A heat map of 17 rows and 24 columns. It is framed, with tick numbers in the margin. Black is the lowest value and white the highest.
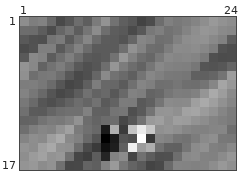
In the bottom middle lies a patch that is rougher than the rest. The distribution is heavy-tailed on both sides. Values change most from cell to cell in the bottom middle. Streaks slant up to the right.
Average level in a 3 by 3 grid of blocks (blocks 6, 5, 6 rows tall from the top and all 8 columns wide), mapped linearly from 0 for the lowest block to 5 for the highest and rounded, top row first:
113 | 015 | 414
